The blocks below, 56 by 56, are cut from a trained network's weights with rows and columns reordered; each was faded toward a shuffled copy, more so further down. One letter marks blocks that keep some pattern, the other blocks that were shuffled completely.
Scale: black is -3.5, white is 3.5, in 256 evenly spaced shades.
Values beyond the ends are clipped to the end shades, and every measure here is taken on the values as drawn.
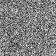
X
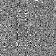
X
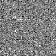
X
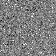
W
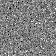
W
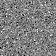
W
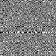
X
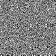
X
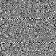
X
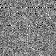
X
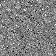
W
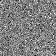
W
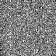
X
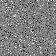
W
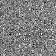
X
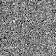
X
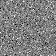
W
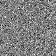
W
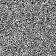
W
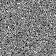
W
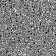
W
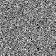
X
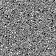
W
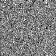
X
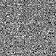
X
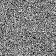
W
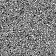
W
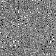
X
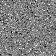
W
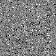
X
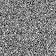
W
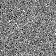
W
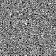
X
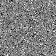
W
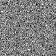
X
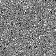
W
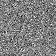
W
